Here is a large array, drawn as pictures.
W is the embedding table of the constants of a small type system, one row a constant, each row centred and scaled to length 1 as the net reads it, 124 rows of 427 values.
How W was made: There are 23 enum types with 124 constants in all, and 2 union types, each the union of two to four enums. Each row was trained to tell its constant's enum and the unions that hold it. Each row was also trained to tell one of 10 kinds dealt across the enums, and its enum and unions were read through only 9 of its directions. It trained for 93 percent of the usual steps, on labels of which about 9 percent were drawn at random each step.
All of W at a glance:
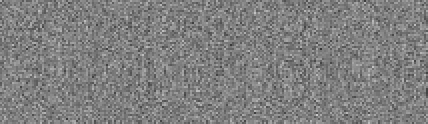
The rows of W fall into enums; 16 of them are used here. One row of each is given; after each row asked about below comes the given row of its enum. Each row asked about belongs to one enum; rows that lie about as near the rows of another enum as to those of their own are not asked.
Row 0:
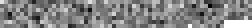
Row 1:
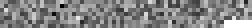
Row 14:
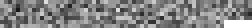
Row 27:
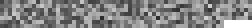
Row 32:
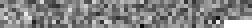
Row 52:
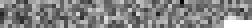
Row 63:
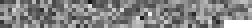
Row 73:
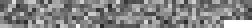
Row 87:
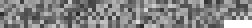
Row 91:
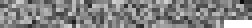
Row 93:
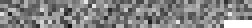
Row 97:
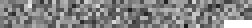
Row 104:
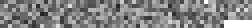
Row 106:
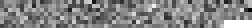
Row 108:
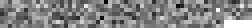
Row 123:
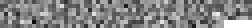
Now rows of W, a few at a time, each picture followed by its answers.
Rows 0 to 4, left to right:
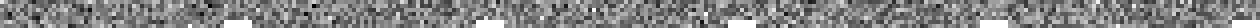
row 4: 0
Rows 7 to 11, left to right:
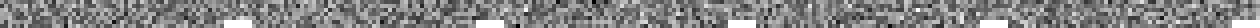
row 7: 104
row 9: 63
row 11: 32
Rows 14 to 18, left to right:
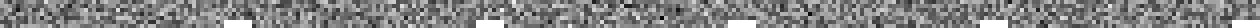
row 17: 104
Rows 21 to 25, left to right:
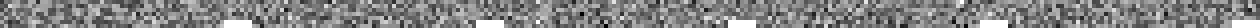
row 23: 108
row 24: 1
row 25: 52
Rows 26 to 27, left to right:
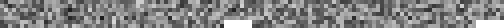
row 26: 87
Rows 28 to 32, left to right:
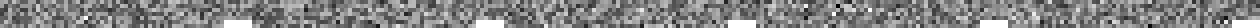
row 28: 97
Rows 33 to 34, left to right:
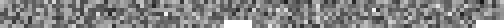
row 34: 32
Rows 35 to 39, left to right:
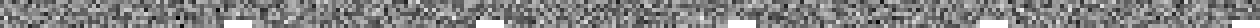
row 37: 97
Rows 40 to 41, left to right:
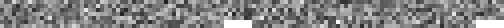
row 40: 14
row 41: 87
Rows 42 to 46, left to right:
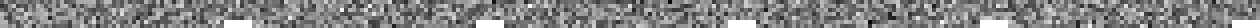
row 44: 27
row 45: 63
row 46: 106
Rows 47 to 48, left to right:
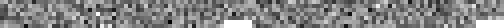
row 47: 0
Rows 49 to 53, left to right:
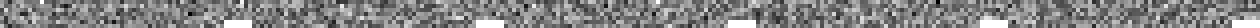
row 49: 108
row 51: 0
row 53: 63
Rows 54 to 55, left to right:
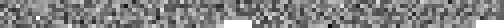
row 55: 97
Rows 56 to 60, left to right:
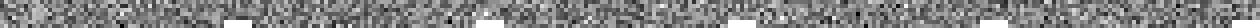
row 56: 91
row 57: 1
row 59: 91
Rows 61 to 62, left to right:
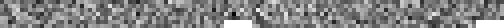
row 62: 91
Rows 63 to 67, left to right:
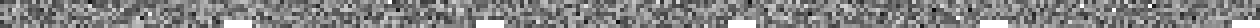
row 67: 1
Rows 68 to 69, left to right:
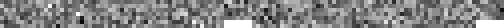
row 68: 87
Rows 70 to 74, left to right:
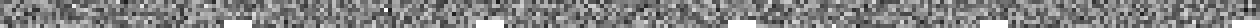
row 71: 27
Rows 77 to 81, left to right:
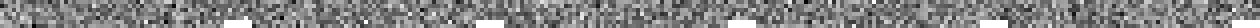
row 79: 52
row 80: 1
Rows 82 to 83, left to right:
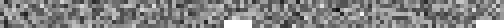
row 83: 104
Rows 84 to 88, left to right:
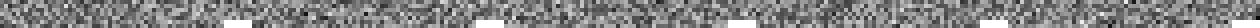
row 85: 87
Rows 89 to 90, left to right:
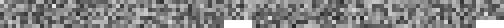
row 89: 104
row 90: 52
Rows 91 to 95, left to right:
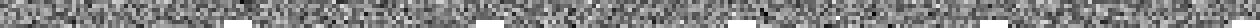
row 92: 91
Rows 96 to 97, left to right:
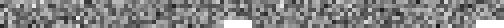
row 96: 52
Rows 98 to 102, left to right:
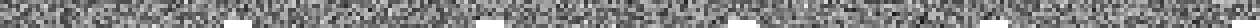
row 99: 104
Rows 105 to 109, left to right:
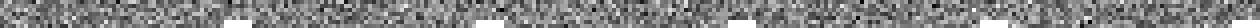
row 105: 32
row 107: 0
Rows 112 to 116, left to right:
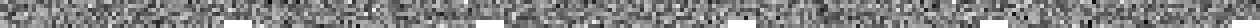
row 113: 32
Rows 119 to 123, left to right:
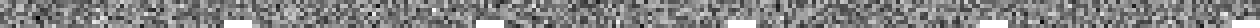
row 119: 32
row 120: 91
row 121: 87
